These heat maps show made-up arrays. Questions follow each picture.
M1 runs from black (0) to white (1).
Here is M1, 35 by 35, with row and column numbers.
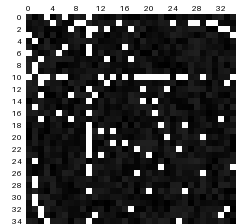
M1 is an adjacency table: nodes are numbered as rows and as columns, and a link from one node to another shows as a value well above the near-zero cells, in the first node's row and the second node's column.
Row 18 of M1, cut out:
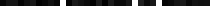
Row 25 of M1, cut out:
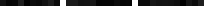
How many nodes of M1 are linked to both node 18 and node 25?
2
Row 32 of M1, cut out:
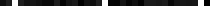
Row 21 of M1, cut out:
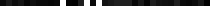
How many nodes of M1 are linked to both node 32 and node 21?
0
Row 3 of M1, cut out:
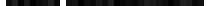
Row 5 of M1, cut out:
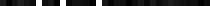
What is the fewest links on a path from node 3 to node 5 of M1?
2
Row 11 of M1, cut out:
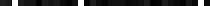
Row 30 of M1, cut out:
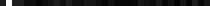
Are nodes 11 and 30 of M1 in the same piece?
no
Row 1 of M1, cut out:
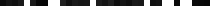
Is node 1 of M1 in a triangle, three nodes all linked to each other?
no
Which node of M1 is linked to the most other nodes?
node 10
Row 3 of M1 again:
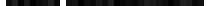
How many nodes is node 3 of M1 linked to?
3
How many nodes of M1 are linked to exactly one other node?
9
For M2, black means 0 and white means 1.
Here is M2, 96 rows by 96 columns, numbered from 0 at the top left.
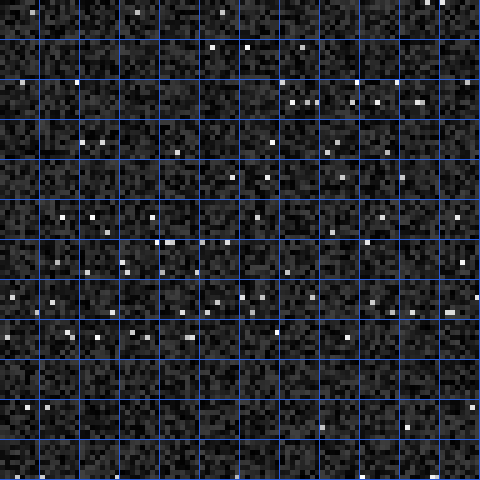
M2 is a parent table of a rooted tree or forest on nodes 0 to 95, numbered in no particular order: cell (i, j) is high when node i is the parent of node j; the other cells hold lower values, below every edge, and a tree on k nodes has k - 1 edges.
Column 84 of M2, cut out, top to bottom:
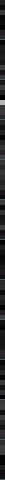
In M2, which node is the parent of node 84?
20
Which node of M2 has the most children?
62
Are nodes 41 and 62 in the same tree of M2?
yes
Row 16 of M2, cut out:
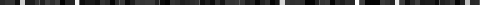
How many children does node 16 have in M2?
6
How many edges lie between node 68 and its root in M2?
8
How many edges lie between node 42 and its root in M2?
4
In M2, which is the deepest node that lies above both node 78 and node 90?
62
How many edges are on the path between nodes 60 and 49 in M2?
2
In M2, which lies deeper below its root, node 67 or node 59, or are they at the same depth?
node 67
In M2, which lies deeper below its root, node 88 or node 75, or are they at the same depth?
node 75
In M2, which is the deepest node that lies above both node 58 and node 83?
20
